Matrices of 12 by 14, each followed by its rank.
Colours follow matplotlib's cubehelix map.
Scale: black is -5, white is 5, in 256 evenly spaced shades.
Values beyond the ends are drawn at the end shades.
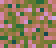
full rank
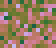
full rank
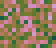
full rank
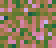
full rank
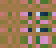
one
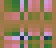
one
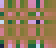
one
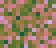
full rank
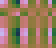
one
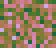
full rank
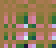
one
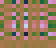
one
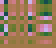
one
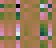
one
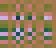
one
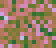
full rank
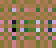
one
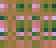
one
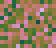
full rank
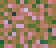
full rank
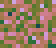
full rank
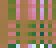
one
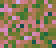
full rank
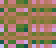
one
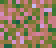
full rank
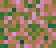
full rank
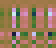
one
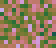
full rank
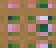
one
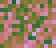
full rank
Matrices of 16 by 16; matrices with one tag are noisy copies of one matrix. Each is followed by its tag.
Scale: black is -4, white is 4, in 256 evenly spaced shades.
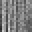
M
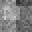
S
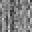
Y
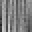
M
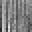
M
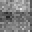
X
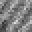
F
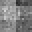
S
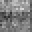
X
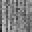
M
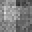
S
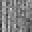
M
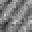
F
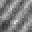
F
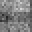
X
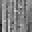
M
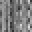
Y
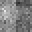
S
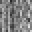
Y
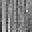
M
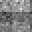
X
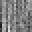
M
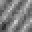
F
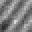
F
